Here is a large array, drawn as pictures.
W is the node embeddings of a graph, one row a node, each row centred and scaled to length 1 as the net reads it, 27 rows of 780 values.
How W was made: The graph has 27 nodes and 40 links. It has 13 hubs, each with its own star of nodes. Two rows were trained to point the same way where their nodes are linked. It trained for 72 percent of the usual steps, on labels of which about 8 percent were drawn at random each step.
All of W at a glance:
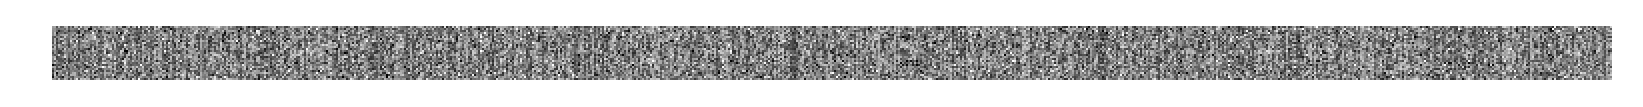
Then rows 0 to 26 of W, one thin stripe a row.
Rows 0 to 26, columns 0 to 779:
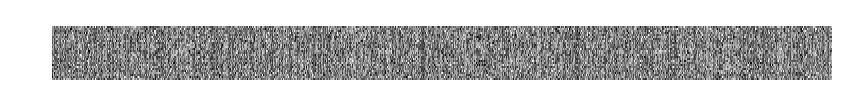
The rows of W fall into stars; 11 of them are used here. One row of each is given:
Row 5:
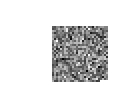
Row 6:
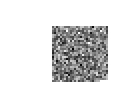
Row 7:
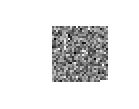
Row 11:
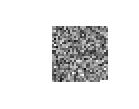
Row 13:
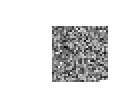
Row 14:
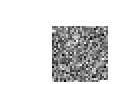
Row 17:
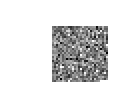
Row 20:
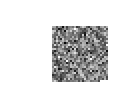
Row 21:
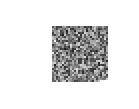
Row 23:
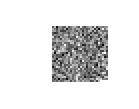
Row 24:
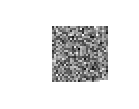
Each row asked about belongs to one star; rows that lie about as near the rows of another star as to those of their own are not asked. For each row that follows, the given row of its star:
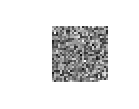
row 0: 14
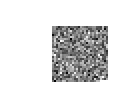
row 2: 17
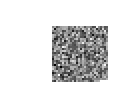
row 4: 6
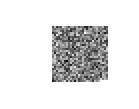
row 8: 24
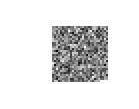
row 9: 20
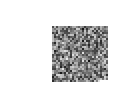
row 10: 23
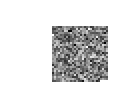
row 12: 5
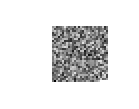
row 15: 11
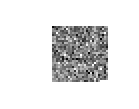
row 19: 21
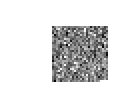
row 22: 23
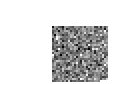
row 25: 13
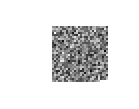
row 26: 7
